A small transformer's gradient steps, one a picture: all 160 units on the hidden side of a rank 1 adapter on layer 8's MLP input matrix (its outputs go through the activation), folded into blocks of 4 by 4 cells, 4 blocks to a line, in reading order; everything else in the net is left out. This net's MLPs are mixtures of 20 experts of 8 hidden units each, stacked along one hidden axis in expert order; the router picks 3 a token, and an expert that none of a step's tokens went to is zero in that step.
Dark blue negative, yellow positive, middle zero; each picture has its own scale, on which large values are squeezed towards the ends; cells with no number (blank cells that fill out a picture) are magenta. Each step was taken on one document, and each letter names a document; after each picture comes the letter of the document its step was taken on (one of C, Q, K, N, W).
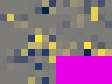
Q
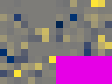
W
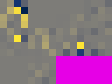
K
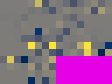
Q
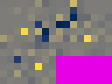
W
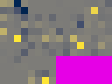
K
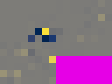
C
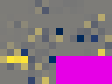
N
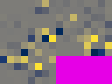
N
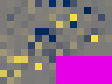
W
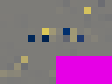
C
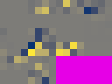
Q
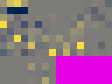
K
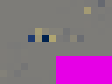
C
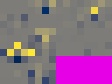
Q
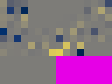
K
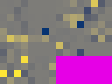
W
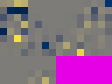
K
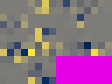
Q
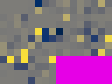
N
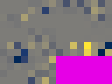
Q
